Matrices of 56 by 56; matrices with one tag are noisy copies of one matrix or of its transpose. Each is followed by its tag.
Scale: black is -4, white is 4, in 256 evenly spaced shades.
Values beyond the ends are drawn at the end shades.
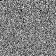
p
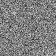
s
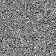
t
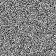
t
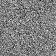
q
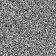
s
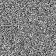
t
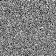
p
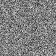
s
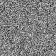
t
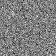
s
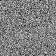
p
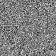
t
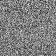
p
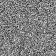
t
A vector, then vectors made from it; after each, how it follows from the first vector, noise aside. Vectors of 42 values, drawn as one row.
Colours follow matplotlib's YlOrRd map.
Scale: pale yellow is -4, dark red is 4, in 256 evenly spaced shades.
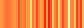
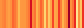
negated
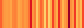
negated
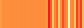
partly zeroed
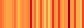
negated
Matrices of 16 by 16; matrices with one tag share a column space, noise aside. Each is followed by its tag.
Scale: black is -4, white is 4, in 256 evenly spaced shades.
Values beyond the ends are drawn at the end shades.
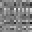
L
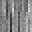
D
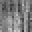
D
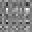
L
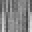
D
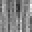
D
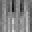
D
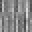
D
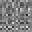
L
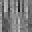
D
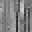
D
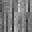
D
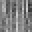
D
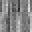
D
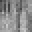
D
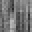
D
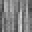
D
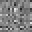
L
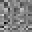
L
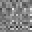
L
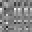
L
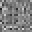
L
